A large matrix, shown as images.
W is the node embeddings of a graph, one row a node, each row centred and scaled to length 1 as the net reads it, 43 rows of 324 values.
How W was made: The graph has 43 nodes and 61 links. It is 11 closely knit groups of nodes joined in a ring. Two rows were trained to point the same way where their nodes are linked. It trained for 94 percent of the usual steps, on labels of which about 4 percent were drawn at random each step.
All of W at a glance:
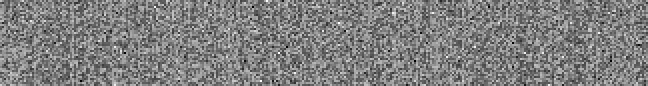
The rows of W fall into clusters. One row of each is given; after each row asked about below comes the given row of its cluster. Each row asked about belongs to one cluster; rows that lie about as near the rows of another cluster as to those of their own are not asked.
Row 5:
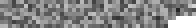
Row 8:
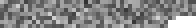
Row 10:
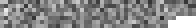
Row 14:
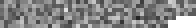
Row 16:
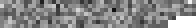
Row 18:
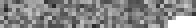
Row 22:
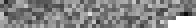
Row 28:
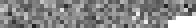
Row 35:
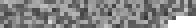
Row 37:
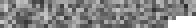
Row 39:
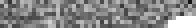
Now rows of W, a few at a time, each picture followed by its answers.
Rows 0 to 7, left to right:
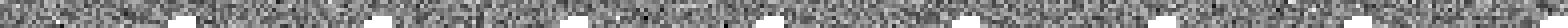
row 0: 8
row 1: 39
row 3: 8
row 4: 8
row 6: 10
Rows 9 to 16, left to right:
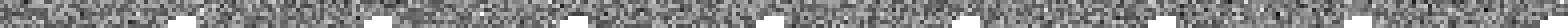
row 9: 35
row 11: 22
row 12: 5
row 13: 28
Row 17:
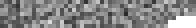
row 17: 39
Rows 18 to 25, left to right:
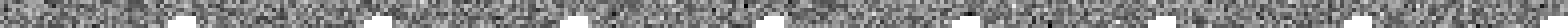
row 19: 35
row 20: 16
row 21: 22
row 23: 14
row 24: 18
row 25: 37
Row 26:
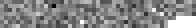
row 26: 18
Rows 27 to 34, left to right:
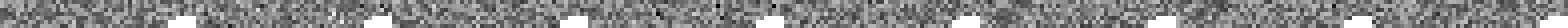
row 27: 16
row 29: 5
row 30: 16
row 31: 8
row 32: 22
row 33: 22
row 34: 18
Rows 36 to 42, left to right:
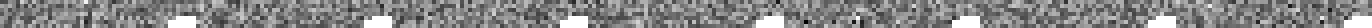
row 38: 14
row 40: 16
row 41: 35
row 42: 18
